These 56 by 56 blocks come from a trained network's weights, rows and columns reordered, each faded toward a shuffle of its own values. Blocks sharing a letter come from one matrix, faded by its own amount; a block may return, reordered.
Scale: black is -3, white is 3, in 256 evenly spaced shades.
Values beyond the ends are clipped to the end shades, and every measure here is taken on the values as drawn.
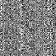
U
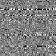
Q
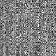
U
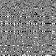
Q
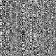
U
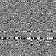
Q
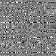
Q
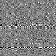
Q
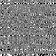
Q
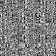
U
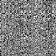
U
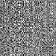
U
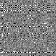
Q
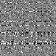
Q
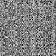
U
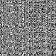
U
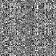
U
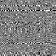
Q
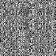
U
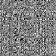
U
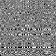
Q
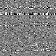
Q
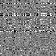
Q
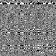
Q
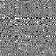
Q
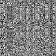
U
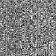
U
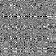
Q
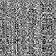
U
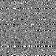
Q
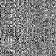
U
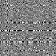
Q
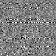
Q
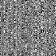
U
